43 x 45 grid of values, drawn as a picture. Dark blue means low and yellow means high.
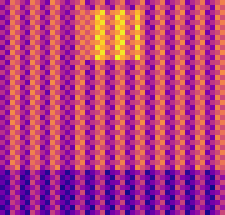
Ninth with the highest average: top middle. Odd patch: higher, in the top middle. Seam: horizontal, 80% of the way down, the top part higher. Stripes: upright, repeating 11 times.
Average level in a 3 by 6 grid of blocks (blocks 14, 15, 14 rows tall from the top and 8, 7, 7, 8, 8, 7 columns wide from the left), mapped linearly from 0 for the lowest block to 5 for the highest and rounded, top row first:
325533 / 323333 / 101111
